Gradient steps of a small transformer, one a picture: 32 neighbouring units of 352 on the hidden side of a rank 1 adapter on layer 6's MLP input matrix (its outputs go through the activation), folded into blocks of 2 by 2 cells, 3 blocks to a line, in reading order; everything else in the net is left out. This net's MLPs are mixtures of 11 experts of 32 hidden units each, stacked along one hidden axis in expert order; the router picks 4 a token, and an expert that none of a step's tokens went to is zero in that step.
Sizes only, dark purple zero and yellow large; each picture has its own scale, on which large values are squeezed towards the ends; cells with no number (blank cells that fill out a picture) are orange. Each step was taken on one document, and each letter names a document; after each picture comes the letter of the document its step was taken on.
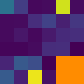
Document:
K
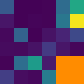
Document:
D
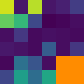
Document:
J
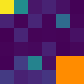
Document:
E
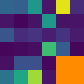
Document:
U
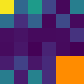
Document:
E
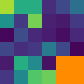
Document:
U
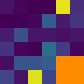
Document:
K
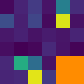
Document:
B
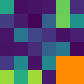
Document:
K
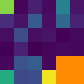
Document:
D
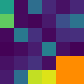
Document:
B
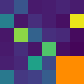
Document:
D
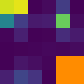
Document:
E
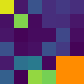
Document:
J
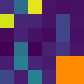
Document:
J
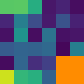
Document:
J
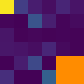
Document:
U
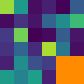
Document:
U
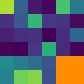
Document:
E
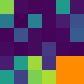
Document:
B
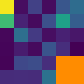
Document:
B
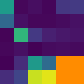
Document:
B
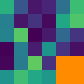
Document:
D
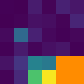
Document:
D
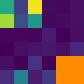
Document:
J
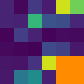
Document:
K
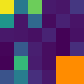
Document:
J
